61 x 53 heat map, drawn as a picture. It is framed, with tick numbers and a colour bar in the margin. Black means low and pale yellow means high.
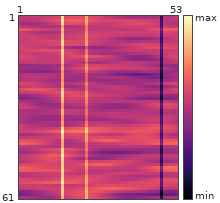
Columns 15, 23 and 48 stand out from the rest. On average the colour sits 50% of the way up the scale. A few values lie far out on both sides of the bulk.
